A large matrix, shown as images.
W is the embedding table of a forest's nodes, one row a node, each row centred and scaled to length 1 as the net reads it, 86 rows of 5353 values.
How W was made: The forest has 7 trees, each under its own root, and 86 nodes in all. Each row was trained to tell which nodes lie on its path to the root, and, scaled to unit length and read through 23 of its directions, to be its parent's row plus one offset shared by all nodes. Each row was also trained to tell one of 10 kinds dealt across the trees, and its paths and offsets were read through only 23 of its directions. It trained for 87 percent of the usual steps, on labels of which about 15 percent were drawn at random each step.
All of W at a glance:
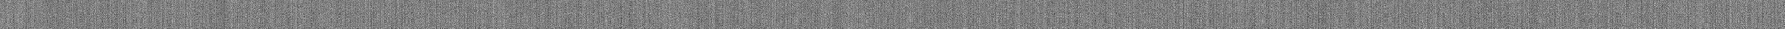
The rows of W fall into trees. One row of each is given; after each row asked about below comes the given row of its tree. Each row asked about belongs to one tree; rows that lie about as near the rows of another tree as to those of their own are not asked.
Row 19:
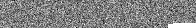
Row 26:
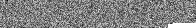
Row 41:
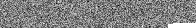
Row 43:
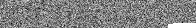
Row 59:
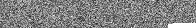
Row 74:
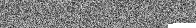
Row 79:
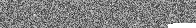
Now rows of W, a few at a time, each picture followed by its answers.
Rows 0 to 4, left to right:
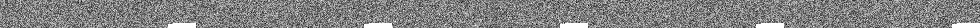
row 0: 26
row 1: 41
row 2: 19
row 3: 74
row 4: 43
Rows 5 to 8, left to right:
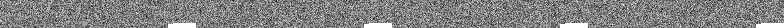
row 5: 19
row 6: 26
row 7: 41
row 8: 74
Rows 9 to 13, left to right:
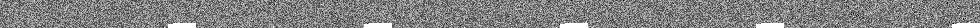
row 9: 41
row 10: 59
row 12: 19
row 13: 43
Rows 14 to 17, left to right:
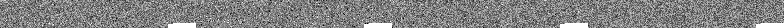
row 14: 74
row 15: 74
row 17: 43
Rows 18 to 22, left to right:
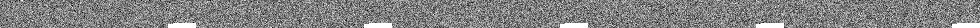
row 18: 19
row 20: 26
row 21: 59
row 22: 19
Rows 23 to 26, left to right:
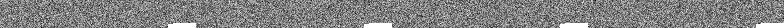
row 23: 74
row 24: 43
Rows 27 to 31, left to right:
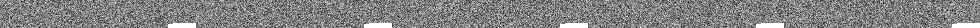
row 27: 59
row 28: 43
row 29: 19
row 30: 19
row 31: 59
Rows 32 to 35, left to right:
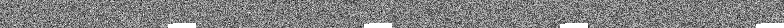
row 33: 19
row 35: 59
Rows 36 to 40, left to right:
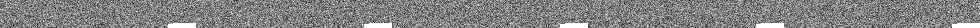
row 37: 59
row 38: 26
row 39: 59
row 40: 41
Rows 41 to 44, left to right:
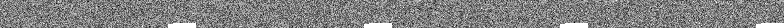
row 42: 19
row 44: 43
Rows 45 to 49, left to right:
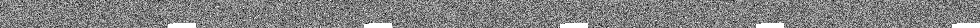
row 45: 59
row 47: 19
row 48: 74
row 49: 41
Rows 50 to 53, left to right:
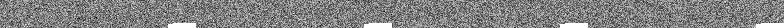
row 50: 43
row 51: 43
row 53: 26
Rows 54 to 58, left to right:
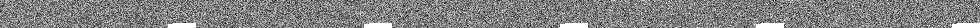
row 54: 59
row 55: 19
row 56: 19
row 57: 43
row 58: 59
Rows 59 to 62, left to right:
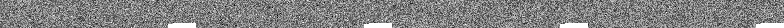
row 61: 74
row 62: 43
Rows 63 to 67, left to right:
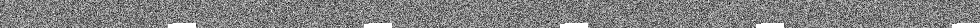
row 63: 59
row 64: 59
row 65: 41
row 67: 43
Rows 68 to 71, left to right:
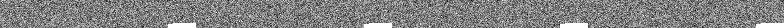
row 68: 59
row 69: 59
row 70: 19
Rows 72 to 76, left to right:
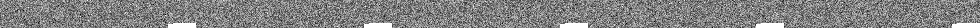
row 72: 19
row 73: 41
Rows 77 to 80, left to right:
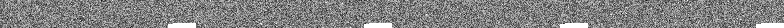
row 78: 43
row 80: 19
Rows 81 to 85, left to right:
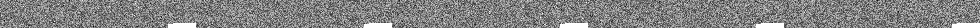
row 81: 19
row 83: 59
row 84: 26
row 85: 59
